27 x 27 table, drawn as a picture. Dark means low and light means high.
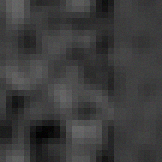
Grain: blotchy. Seam: vertical, 70% of the way across, the right part calmer. Mirror symmetry: none. Ninth with the lowest average: bottom left.
